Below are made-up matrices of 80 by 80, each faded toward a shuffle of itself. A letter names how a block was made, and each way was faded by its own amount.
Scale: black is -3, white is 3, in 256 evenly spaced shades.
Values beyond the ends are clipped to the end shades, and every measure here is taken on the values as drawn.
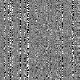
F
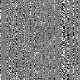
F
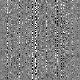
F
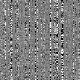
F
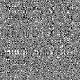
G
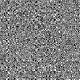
G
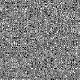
G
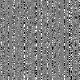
F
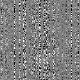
F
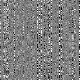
F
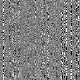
F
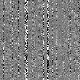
F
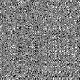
G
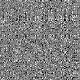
G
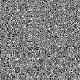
G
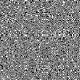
G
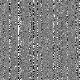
F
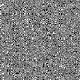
G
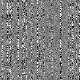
F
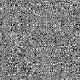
G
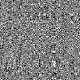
G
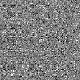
G
